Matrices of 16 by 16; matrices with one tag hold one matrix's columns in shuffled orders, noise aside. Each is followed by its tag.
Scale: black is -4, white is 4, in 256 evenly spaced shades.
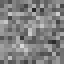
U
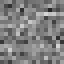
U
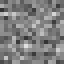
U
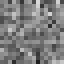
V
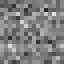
U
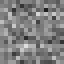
U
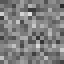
U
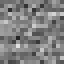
U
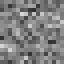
U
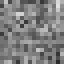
V
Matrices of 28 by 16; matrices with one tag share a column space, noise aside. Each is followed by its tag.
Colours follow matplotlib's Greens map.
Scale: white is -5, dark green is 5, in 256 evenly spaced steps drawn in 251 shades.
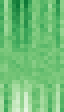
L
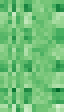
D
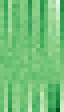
L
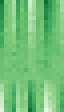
L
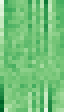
L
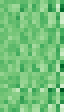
D
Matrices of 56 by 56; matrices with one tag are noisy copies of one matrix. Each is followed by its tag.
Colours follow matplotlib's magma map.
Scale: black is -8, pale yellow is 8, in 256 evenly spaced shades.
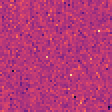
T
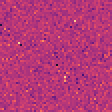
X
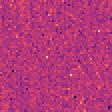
T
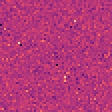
X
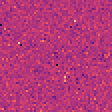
X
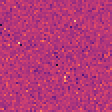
X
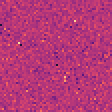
X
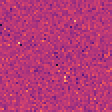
X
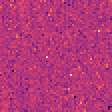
T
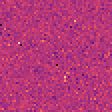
X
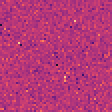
X
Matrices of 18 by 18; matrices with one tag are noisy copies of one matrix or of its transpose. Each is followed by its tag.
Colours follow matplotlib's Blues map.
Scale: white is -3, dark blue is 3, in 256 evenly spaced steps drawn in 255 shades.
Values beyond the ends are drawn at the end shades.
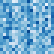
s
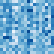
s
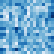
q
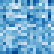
q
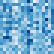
s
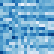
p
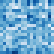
q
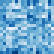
q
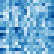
q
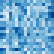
q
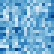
q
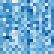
s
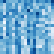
p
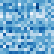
s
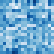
q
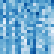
p
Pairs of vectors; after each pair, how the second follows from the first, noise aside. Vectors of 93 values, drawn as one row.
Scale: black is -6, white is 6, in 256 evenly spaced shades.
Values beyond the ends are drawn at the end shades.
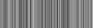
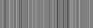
partly zeroed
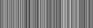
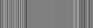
partly zeroed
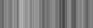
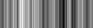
scaled up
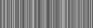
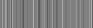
partly zeroed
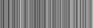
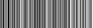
scaled up
